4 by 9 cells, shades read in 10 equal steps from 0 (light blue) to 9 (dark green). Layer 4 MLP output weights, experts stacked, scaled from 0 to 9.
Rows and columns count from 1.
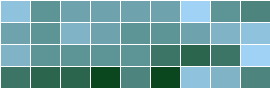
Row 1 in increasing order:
0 1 3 3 3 3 4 4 5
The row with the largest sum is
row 4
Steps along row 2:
up down up up same down down down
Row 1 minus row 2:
-2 0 1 0 -1 -1 -3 2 4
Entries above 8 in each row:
0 0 0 2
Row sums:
26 26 37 51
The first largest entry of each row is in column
9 2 7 4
